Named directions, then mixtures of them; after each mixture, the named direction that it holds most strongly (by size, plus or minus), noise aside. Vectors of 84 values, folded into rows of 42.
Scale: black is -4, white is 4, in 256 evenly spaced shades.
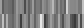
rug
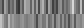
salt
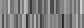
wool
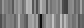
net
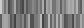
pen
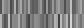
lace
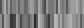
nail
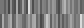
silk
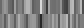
net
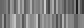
wool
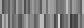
rug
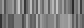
salt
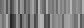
nail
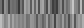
salt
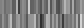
silk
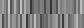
wool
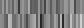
silk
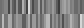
silk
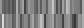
rug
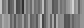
pen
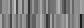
silk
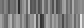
silk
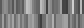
net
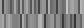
rug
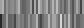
salt
